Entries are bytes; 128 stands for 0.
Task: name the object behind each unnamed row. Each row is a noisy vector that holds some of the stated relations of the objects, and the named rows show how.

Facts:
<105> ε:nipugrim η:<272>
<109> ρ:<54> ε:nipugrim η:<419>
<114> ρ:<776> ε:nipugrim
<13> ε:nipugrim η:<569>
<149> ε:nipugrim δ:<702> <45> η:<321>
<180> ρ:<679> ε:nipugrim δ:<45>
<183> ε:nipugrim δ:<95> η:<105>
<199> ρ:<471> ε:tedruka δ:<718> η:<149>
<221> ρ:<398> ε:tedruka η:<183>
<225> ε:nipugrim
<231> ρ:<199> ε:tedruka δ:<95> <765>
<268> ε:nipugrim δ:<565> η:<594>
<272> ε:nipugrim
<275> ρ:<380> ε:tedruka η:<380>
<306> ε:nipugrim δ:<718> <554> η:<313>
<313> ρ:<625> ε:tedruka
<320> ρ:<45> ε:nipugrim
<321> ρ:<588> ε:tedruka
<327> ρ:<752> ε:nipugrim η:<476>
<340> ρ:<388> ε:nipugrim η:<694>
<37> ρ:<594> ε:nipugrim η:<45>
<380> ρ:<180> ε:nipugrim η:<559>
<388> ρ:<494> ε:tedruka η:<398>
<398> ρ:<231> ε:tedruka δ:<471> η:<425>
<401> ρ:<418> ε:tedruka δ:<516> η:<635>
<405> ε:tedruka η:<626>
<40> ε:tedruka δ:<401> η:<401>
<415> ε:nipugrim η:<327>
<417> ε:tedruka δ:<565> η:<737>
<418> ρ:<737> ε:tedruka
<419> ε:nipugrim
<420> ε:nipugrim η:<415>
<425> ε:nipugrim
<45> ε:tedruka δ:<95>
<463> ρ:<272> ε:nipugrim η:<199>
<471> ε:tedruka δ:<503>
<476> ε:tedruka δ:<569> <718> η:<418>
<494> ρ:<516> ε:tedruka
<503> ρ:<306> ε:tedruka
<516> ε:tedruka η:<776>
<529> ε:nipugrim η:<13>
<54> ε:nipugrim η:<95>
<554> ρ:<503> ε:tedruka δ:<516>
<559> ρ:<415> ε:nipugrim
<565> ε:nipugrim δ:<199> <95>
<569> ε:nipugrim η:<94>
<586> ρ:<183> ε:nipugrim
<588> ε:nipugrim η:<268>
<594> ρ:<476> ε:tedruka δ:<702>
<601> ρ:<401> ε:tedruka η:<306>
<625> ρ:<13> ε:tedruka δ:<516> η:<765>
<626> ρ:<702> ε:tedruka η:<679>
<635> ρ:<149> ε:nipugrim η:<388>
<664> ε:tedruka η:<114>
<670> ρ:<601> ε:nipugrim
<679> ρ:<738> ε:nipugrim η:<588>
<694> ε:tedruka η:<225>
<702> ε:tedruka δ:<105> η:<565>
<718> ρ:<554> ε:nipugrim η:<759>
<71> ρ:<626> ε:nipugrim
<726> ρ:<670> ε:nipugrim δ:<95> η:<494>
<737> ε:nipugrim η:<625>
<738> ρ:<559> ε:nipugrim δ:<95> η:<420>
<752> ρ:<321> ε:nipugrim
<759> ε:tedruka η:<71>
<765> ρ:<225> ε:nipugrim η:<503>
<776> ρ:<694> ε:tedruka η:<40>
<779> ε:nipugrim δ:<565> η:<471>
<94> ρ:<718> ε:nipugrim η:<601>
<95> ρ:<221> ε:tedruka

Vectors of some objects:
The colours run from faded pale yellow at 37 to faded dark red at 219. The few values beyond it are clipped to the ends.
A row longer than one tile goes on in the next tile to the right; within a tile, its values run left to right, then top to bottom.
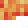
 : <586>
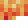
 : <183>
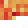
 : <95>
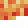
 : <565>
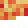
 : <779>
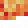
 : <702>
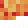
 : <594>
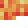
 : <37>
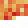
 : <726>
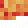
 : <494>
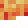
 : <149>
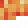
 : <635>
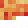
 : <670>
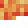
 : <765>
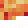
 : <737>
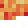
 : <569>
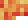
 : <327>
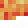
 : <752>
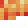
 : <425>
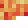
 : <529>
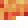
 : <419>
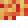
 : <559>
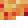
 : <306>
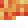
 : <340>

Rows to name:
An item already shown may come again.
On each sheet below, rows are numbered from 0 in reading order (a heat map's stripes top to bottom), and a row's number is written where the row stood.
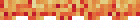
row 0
<601>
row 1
<398>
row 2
<415>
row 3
<13>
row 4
<702>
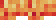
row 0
<388>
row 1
<221>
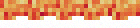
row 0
<670>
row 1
<95>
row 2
<94>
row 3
<268>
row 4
<54>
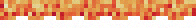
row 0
<417>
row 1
<554>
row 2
<588>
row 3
<94>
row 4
<40>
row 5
<726>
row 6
<779>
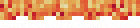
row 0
<380>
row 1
<588>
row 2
<516>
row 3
<231>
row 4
<275>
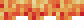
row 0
<529>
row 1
<45>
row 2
<718>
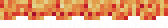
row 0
<94>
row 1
<471>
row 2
<199>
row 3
<476>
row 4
<180>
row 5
<679>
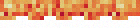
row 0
<401>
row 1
<180>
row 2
<418>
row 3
<569>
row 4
<516>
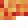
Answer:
<313>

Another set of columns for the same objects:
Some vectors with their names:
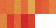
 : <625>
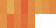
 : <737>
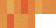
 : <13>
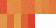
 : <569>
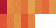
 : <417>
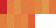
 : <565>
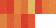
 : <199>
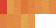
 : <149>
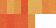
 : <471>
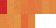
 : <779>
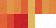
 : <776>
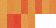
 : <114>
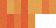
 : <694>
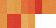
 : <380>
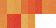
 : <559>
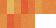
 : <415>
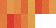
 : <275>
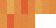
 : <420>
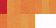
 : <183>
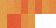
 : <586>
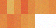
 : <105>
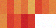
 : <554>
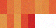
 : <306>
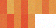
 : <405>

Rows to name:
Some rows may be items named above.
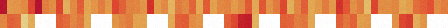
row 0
<738>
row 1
<702>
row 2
<726>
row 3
<670>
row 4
<776>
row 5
<702>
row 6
<95>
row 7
<559>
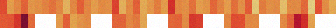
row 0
<40>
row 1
<529>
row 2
<702>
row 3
<476>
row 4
<418>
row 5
<398>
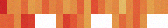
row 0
<476>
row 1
<275>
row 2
<54>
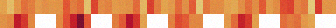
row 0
<425>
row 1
<401>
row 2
<388>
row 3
<418>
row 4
<635>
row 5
<231>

